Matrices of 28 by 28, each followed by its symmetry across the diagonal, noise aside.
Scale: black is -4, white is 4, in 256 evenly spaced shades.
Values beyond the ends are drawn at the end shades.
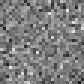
symmetric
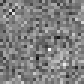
symmetric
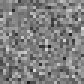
antisymmetric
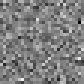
antisymmetric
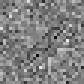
symmetric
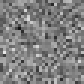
antisymmetric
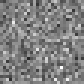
neither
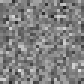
neither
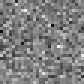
neither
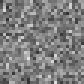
neither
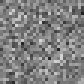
symmetric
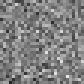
neither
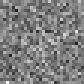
neither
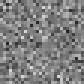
antisymmetric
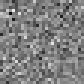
antisymmetric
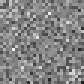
symmetric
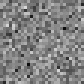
symmetric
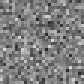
antisymmetric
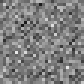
symmetric
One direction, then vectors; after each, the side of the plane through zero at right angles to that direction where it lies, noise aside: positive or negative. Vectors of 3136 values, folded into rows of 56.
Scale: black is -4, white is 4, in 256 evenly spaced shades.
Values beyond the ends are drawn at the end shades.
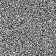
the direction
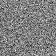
negative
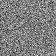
negative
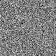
positive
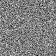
positive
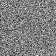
negative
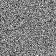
negative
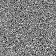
positive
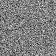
negative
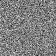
positive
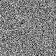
positive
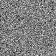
negative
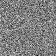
positive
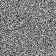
negative
